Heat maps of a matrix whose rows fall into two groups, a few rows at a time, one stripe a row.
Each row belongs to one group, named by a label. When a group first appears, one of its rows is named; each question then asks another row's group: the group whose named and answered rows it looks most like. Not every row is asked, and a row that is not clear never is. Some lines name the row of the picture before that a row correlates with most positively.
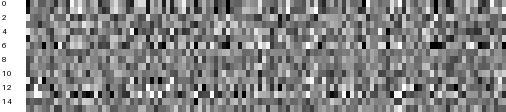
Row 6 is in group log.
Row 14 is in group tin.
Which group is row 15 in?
log
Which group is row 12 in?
tin
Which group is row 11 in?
log
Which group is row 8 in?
tin
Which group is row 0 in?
log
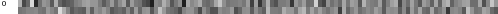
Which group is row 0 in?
log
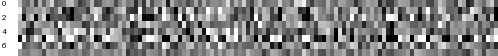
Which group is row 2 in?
log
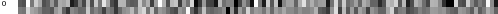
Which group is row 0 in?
tin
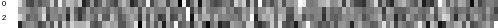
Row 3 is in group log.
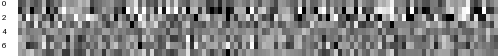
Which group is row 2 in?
tin
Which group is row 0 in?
log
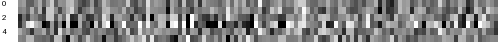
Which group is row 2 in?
tin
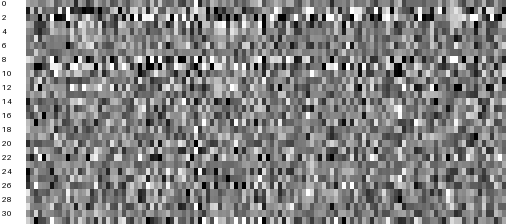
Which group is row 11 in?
log
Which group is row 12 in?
tin
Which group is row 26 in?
tin
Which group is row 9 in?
tin
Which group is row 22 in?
log
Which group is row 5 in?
tin
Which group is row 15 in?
log
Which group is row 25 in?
log
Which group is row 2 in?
log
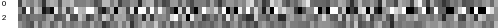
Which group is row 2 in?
tin
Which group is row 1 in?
tin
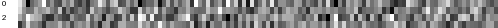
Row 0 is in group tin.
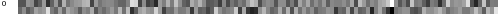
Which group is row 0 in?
log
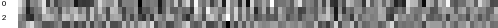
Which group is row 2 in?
tin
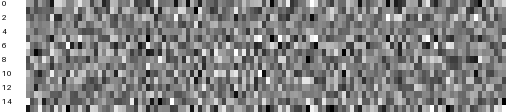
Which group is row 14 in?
log
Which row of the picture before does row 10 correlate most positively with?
1
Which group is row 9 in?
tin
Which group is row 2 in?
log
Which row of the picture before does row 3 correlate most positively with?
1
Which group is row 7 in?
tin
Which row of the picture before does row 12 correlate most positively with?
0
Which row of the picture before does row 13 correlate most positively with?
3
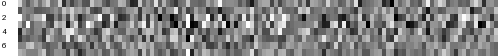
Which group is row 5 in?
tin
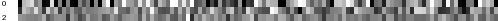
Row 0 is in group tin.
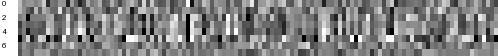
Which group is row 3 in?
tin
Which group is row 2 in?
tin
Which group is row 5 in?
log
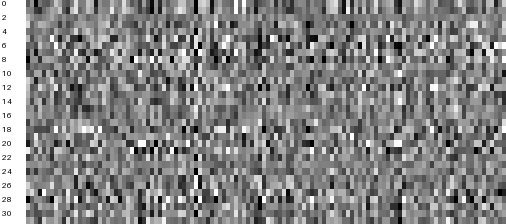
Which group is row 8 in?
log
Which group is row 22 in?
tin
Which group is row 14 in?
log
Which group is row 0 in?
tin
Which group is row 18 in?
tin
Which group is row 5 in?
log
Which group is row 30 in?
tin
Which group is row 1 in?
tin
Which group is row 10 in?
log
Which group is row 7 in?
tin
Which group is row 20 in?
log
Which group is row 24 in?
tin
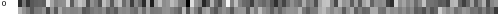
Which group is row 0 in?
tin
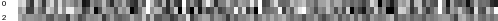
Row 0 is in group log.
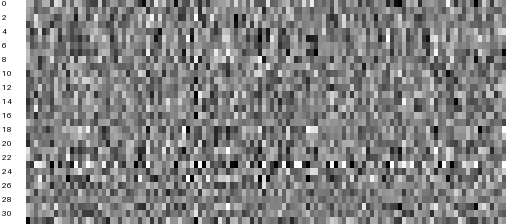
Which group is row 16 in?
tin
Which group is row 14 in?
tin
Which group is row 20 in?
tin
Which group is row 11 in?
tin
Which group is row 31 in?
tin
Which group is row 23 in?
tin
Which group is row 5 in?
log
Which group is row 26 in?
tin
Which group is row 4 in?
log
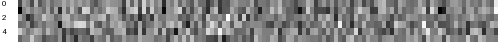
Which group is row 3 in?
tin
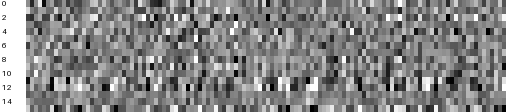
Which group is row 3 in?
tin
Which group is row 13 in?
log
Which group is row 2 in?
log
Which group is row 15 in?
log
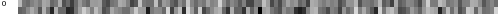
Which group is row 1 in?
log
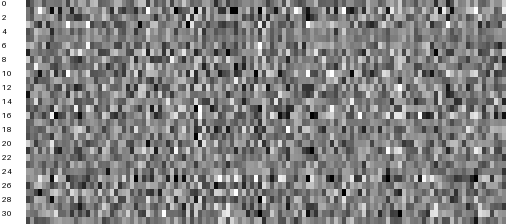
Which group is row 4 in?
tin
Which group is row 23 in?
log
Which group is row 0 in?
log
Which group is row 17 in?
tin
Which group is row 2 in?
log
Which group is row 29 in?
log
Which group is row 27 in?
tin
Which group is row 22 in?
log
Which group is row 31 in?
tin
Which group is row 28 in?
tin
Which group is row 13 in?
log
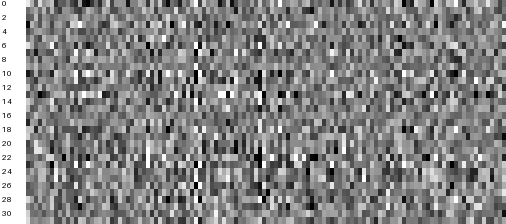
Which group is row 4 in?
tin
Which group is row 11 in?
tin
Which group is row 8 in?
tin
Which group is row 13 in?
tin
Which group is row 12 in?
log
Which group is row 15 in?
log
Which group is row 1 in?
log
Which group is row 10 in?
tin
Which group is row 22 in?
log
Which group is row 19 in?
log
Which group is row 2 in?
tin
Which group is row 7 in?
tin
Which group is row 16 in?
tin
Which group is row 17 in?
log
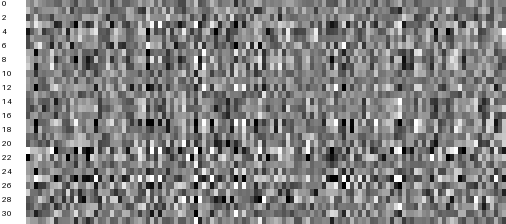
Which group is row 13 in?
tin
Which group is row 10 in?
tin
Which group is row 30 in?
tin
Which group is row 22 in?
log
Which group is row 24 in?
tin
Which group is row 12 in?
tin
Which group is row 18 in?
tin
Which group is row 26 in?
tin
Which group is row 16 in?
log
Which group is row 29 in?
log
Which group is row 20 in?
log
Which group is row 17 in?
tin
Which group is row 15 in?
log
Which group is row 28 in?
tin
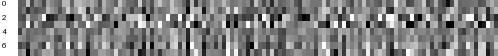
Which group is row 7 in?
tin
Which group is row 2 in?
log
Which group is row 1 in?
tin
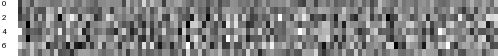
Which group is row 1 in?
tin
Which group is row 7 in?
log
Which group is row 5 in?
tin
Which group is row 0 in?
log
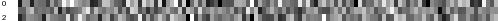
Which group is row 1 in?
log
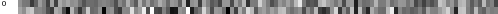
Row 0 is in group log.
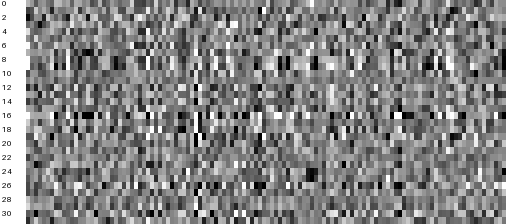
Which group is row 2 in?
log
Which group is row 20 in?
tin
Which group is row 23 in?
tin
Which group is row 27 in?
tin
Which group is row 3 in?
tin
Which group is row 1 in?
tin
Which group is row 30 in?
tin
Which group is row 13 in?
log
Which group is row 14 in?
tin
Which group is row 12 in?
tin
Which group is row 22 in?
tin
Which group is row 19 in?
tin
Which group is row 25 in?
log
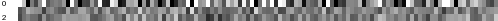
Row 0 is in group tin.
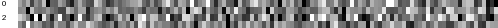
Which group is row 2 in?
log
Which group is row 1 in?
tin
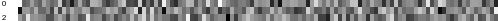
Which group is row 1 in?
log
